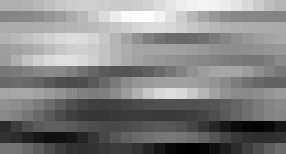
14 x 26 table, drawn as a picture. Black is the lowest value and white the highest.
Streaks run across, left to right. The top middle is the ninth with the highest average. Values rise toward the top.
